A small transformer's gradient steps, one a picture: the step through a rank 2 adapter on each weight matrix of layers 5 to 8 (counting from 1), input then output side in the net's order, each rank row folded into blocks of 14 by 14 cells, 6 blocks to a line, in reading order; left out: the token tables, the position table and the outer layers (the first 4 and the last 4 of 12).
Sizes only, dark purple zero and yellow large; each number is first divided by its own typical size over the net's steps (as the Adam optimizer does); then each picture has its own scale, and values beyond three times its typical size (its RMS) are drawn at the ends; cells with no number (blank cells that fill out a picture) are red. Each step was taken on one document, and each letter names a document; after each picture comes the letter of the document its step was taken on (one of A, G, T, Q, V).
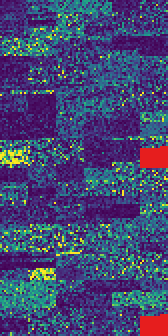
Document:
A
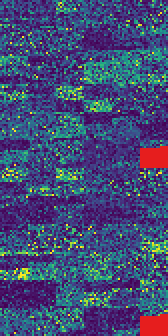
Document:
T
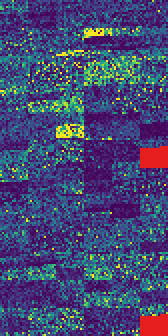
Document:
T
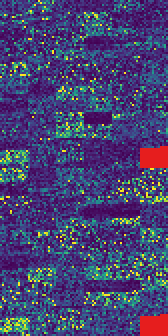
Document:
T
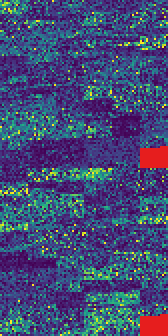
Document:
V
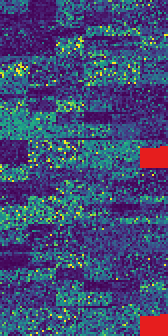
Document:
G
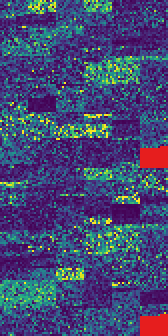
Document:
A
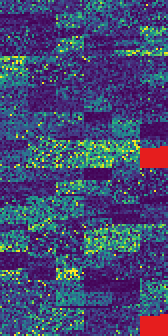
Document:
G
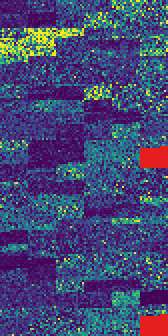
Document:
V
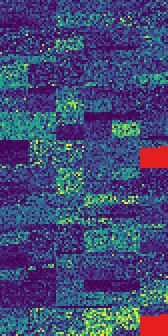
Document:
G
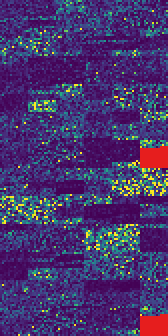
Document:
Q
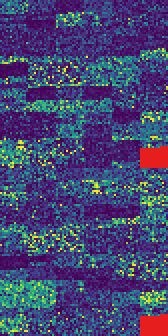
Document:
A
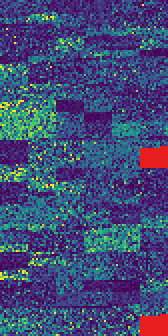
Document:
G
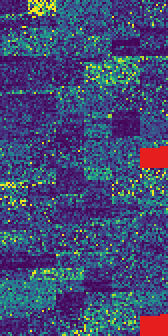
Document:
A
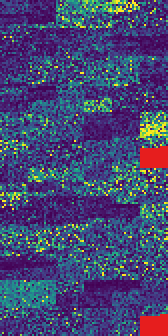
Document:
A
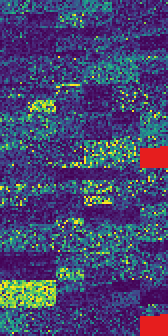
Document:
A
